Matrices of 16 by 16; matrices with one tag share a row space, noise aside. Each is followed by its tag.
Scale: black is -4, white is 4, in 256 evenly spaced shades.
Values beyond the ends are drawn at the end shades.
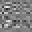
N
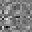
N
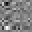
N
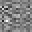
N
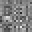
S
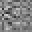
N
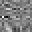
N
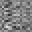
N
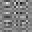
S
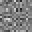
S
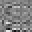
N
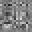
S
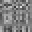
S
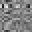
N
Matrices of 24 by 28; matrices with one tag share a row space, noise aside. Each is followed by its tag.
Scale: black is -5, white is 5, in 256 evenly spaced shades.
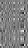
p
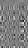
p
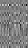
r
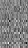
r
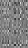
r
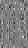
p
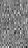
r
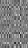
r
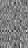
r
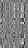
p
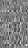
r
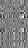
p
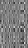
p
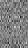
r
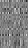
r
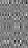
r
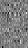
r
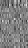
r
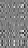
p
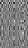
p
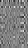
p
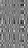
p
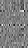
p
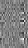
p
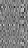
p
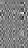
p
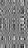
p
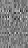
r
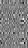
p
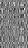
p
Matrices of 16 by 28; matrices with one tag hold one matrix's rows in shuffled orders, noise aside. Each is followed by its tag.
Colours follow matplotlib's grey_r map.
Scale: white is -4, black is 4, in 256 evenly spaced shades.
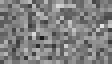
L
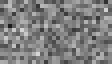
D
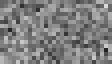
D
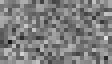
D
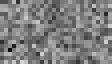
D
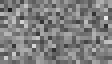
D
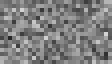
D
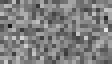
D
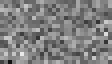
D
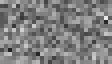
D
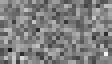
D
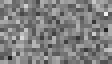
D
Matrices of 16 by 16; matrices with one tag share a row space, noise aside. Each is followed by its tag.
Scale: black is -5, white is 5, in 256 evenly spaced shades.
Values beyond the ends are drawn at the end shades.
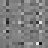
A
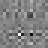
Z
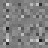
A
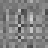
Z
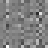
A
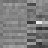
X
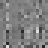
A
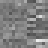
X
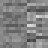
X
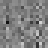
A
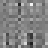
Z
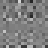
Z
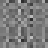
Z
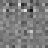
Z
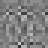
Z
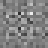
Z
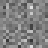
Z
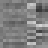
X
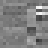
X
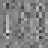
A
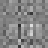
Z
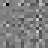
A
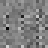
A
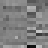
X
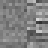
X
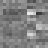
X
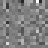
A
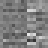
X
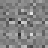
Z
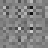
Z
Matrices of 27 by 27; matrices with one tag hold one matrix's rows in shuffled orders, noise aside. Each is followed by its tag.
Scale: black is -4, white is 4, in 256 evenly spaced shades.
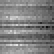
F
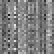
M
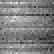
F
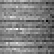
F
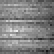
F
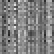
M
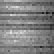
F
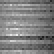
F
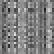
M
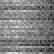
F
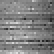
F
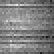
F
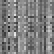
M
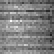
F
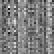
M
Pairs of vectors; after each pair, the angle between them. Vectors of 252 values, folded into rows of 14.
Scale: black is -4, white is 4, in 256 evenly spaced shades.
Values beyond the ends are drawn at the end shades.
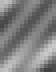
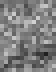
partly opposed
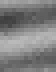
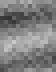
nearly parallel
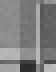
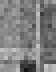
nearly parallel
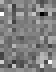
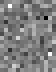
orthogonal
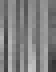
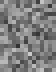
orthogonal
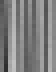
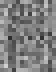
partly opposed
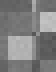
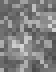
partly aligned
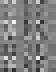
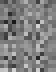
nearly opposite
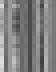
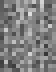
partly opposed
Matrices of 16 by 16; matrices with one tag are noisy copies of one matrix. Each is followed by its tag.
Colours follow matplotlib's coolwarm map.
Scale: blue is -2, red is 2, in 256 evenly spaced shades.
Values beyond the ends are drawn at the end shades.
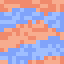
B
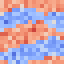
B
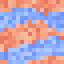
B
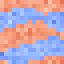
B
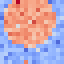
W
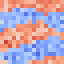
B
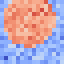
W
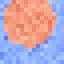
W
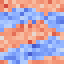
B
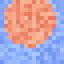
W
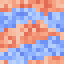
B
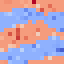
B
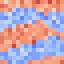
B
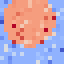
W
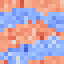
B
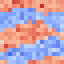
B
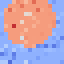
W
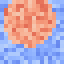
W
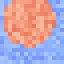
W
